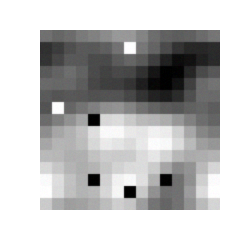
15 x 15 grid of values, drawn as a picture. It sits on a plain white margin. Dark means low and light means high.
The top left is the smoothest part. Six lone cells stand out: two far higher and four far lower than their neighbours. The ninth with the lowest average is the top right.
